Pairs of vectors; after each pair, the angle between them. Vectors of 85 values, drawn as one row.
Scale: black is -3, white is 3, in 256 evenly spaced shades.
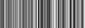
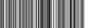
nearly parallel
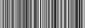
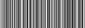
orthogonal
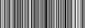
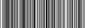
orthogonal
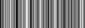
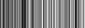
orthogonal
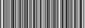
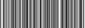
nearly parallel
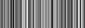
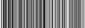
orthogonal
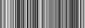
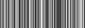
orthogonal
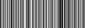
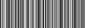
partly aligned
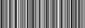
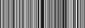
partly opposed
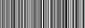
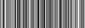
orthogonal
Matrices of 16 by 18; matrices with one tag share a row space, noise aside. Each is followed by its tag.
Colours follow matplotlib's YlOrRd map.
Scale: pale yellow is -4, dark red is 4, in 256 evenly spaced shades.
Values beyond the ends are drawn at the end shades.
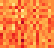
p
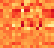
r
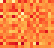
p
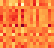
p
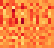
p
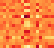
r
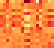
r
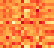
r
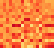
r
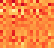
p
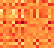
p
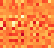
p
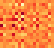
p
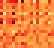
p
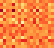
p
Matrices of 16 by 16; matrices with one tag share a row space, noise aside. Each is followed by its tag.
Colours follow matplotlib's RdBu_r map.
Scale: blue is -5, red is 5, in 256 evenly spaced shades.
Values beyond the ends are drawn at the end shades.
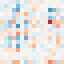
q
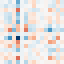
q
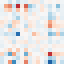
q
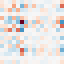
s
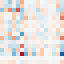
s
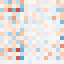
s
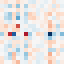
q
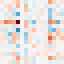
q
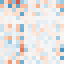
s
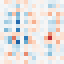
q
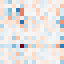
s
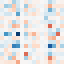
q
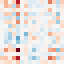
q
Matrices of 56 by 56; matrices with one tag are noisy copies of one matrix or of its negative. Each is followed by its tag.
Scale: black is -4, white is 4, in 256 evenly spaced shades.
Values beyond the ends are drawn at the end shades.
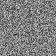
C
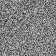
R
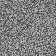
R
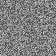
C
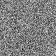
R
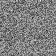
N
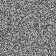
C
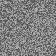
R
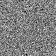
R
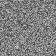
R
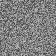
R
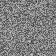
N
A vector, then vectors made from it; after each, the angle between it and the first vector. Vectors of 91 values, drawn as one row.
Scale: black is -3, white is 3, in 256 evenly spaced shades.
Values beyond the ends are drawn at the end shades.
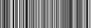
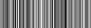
partly aligned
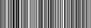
orthogonal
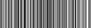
partly opposed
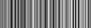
partly opposed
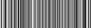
partly opposed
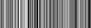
partly opposed
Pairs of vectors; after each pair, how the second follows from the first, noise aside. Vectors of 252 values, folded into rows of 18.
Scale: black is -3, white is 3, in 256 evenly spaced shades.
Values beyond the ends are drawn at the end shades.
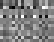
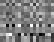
reversed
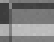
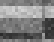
reversed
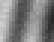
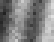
reversed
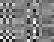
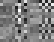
reversed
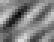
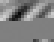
partly zeroed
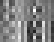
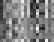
wrapped around
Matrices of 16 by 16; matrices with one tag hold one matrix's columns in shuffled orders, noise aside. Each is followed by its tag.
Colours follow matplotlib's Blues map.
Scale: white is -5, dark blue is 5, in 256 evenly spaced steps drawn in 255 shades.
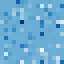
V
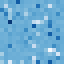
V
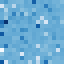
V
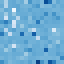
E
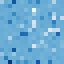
E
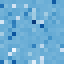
V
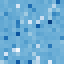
V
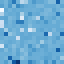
E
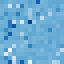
V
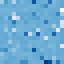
E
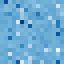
V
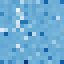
E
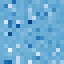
V
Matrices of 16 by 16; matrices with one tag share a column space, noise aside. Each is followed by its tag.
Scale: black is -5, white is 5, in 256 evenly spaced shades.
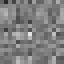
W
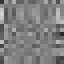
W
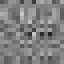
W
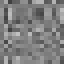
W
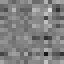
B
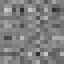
B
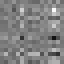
B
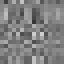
W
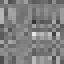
W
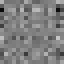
B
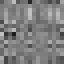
W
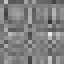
W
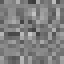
W
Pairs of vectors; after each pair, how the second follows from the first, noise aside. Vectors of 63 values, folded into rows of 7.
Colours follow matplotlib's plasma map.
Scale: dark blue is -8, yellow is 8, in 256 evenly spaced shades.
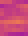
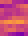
scaled up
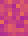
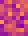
scaled up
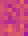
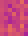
copied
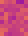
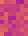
copied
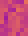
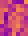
scaled up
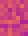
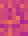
copied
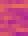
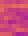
copied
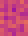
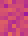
shuffled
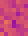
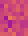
shuffled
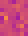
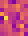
scaled up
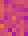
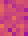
copied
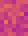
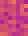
shuffled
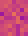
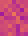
copied
